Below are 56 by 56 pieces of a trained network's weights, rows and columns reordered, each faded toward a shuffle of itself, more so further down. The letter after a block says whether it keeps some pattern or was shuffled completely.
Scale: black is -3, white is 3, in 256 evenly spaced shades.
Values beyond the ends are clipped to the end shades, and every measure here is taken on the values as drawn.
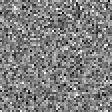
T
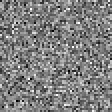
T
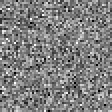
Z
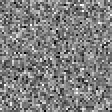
T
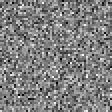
T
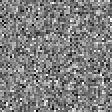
Z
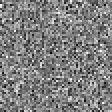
Z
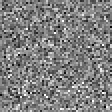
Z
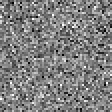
Z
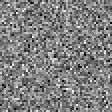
T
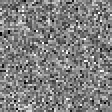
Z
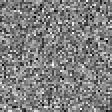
T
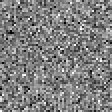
T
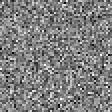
Z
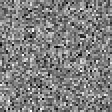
Z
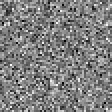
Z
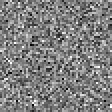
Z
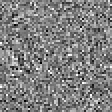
Z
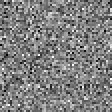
Z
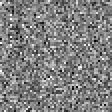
Z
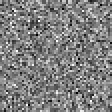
Z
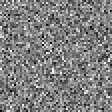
Z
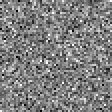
T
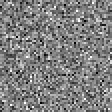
T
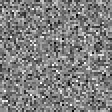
T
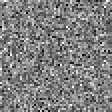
T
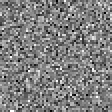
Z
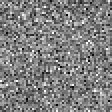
T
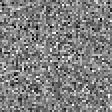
T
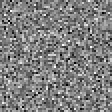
T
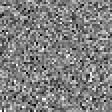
Z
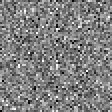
Z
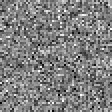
Z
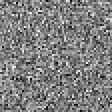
T
